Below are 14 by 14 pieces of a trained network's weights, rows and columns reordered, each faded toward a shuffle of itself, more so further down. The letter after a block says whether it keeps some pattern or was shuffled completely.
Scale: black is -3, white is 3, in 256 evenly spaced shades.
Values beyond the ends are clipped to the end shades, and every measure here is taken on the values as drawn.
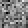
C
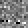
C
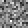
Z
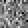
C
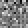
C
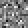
Z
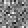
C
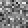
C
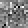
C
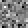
C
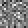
Z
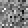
Z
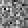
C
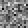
Z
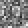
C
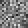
C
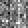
C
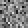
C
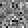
C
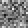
Z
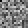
C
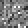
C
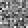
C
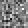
Z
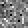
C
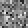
Z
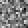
C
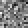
Z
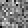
Z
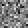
Z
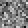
Z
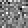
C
